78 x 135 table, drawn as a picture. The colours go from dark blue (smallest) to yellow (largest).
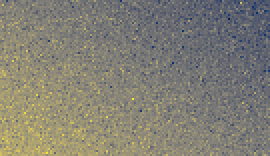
The ninth with the lowest average is the top right. Values rise toward the bottom left. The grain is fine, like static. No regular stripes run through it. The values follow a bell shape. Neither half mirrors the other. The bottom left is the ninth with the highest average.
